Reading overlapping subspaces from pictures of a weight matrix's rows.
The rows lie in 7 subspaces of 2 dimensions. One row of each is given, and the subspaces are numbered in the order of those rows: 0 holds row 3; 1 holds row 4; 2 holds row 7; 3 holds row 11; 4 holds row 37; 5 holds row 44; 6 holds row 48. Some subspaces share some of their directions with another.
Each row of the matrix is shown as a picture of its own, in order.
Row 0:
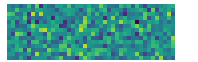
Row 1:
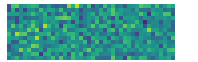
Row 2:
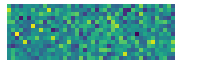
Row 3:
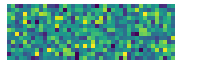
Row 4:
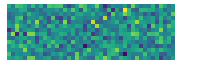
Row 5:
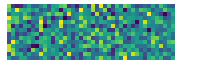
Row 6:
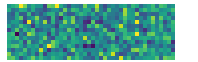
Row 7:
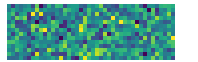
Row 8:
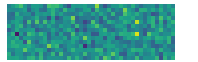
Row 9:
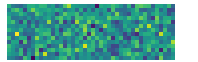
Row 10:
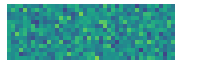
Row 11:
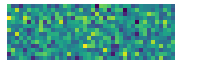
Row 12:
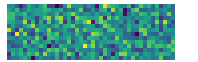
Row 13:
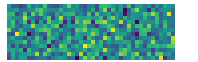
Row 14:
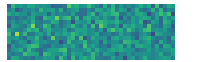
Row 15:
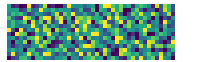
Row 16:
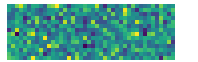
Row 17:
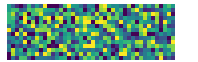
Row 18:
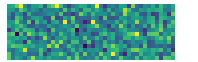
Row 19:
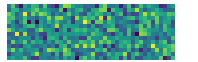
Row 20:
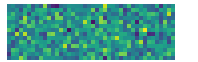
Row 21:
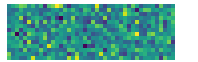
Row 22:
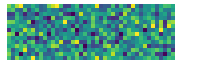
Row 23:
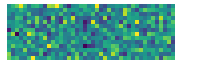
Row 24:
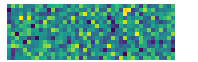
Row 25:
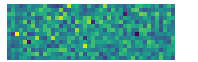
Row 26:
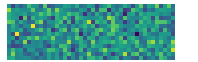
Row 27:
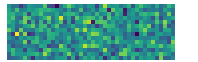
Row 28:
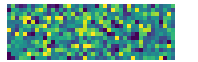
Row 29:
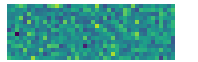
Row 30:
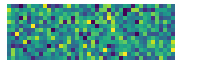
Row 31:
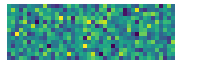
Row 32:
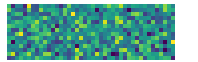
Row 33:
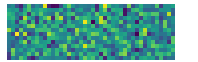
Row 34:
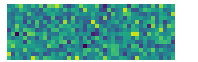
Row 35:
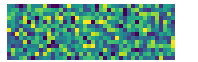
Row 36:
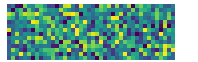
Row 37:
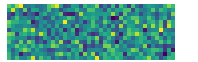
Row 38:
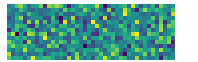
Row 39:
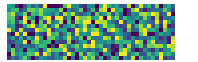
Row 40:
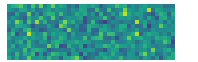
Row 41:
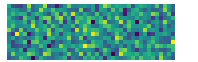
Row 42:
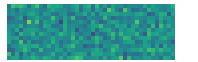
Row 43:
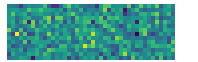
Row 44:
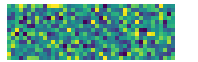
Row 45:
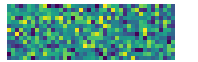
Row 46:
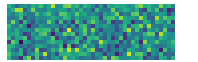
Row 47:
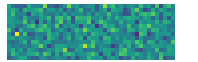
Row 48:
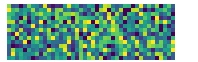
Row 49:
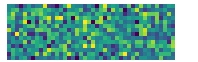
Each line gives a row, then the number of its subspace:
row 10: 4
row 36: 4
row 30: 6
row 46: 5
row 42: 3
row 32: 0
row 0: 2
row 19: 0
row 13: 2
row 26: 6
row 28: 6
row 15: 0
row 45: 2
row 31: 4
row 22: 4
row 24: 6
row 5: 3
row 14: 3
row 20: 5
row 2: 6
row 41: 0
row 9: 5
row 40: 2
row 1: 3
